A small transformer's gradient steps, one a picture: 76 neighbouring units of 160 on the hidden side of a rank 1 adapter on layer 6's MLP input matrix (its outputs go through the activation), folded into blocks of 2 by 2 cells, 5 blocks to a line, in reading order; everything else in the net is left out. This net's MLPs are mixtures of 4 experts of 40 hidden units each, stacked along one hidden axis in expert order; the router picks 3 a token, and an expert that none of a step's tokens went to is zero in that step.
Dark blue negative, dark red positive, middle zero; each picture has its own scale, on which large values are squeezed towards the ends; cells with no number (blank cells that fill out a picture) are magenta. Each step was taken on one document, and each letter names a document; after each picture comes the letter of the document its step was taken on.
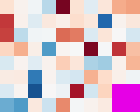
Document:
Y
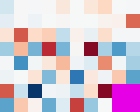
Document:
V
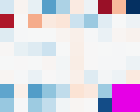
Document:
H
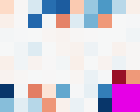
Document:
H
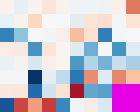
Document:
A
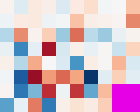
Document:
A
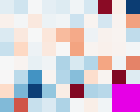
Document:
Y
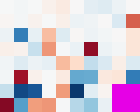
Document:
V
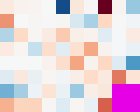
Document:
Y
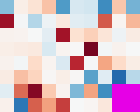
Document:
Y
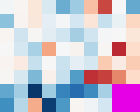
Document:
A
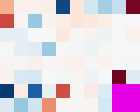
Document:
H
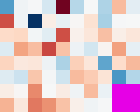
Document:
Y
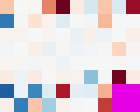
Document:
H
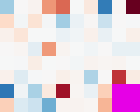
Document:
H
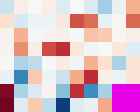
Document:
A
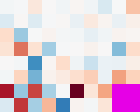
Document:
A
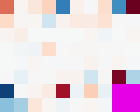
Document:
H
